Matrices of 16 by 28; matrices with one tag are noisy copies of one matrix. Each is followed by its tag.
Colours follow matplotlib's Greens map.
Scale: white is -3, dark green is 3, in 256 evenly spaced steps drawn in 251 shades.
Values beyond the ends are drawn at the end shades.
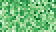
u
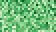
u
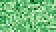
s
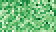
u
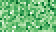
u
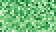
u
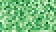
u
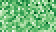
u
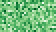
s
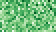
u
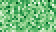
u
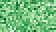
s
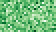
s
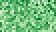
u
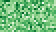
s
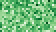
u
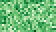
s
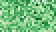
u
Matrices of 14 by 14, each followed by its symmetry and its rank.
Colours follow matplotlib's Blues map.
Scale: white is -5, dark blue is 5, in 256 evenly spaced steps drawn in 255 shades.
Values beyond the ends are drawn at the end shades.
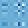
neither, rank one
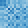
symmetric, rank three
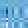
neither, rank one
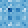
symmetric, rank two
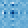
symmetric, rank two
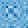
symmetric, rank three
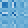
symmetric, rank two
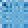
symmetric, rank two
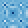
symmetric, rank three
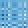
neither, rank one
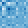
symmetric, rank two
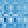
neither, rank two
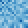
symmetric, rank three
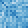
symmetric, rank three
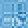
antisymmetric, rank two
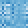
neither, rank two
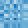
antisymmetric, rank two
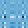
neither, rank one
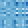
neither, rank two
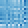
antisymmetric, rank two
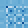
symmetric, rank two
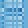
neither, rank one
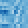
neither, rank two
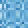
neither, rank two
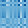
neither, rank one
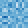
antisymmetric, rank two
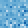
antisymmetric, rank two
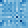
symmetric, rank three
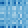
neither, rank two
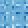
antisymmetric, rank two
